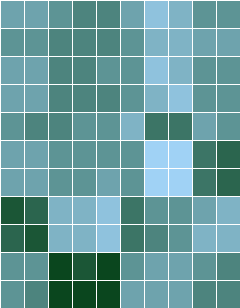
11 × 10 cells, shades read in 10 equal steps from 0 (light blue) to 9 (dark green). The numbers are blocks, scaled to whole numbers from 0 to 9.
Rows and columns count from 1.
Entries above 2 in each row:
8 8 8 8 9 8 8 6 5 10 10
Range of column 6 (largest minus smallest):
4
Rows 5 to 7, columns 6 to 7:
2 6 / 4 0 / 4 0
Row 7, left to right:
3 3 4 4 3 4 0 0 6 7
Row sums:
34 37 35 36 43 35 34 39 39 53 55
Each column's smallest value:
3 3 2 2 1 2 0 0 2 2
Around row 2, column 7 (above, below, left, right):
1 1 4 2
